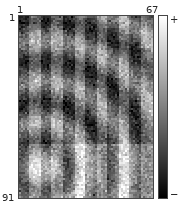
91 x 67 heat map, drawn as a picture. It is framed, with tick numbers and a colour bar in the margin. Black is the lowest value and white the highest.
The values follow a bell shape. Concentric rings centre on the bottom left. A horizontal seam about 70% of the way down splits the table, and the bottom part is higher. Stripes running up and down repeat 6 times from left to right. The halves do not mirror each other.
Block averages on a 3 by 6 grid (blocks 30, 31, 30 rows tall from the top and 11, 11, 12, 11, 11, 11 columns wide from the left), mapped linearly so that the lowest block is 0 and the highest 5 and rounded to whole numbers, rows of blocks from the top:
110111 / 221111 / 334353
